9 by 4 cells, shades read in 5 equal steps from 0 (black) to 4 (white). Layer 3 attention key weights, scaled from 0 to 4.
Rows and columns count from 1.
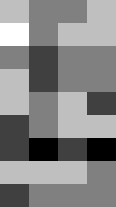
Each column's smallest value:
1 0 1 0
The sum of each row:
10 12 7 8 9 9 2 11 7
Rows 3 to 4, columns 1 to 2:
2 1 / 3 1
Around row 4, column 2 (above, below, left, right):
1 2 3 2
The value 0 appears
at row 7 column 2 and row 7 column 4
